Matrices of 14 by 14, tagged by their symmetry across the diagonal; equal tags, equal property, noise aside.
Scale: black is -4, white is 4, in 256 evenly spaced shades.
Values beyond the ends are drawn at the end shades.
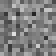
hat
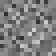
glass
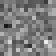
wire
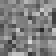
hat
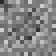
glass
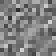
glass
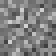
glass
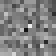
hat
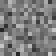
wire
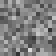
hat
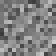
glass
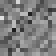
glass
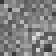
glass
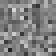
wire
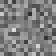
hat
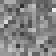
wire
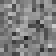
wire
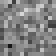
wire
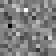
hat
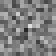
hat
